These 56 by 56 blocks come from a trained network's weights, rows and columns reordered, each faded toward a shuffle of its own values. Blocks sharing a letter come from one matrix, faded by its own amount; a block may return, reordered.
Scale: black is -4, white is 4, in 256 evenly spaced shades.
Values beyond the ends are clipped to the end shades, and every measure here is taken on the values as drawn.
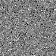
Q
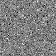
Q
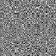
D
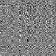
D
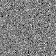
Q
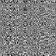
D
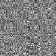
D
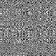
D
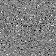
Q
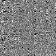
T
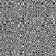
D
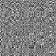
D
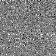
Q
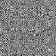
D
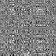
D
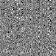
T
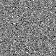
Q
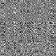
D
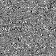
Q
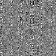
T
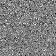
Q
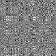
D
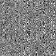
T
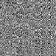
D
